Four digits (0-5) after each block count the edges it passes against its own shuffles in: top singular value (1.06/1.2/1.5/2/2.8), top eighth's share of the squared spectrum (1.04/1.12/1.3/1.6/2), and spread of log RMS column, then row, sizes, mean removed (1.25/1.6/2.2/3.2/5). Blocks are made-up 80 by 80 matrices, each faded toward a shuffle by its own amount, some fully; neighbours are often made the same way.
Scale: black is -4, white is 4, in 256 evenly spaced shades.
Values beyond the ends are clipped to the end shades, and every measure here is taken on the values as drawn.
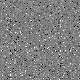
3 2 1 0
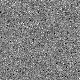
1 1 0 0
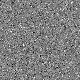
0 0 0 0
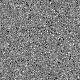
0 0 0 0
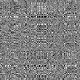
4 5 3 3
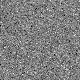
0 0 0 0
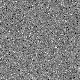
0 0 0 0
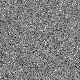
1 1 0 0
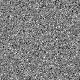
2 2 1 0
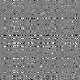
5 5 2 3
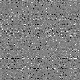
4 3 1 2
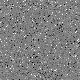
2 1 0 0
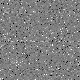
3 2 0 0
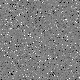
0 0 0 0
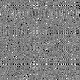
4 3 1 2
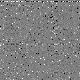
4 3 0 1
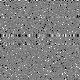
4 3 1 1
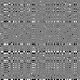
5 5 3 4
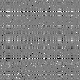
5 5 2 3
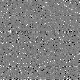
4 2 1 1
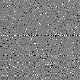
4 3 1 2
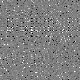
4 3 1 2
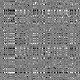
5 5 3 3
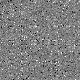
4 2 1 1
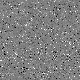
3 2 0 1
